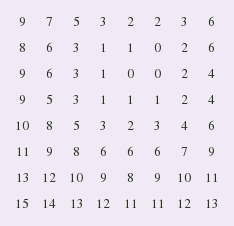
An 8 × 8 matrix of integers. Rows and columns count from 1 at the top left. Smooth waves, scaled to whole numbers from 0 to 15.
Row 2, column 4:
1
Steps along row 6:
down down down same same up up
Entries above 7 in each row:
1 1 1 1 2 4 8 8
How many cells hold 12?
3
